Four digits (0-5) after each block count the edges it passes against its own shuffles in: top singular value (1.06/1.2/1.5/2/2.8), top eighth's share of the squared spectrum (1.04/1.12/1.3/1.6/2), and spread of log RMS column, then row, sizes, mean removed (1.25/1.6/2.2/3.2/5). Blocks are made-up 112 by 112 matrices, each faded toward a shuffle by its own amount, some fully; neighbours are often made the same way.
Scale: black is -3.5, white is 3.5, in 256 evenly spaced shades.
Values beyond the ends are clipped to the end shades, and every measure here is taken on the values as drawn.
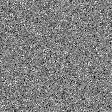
1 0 0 0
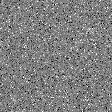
2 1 0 0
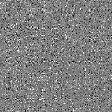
4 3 3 2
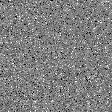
3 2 0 1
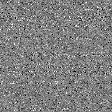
1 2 0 3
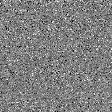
1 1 0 2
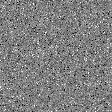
0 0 0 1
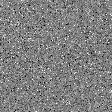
0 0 0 0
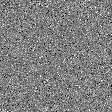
0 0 0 0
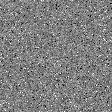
0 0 0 0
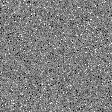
0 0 0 0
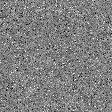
0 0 0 0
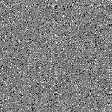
4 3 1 1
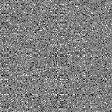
4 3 2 2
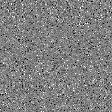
3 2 1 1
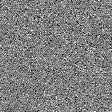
2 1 0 0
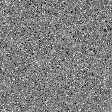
0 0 0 0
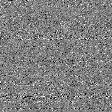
2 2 0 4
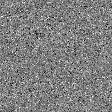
0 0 0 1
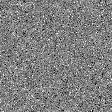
0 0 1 0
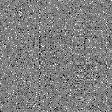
4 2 2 1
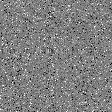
3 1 1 0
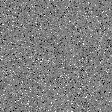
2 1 0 0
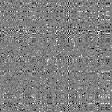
5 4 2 3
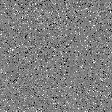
3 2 1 1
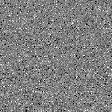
4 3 1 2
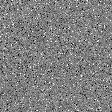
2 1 0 0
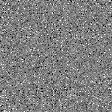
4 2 1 1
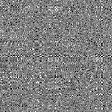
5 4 2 3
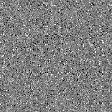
4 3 1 2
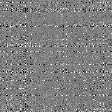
3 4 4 4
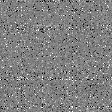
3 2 2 2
